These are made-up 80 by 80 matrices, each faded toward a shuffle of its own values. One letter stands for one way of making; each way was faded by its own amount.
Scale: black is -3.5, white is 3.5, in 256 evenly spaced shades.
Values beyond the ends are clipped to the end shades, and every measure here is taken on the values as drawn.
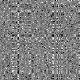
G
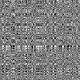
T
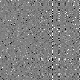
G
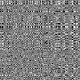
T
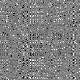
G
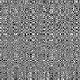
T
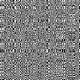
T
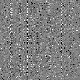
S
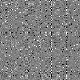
G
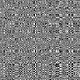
T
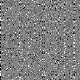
S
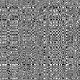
T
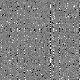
S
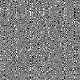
S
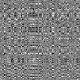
T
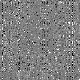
S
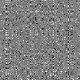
G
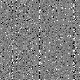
S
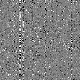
S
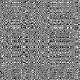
T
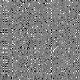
G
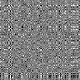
T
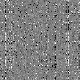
S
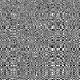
T
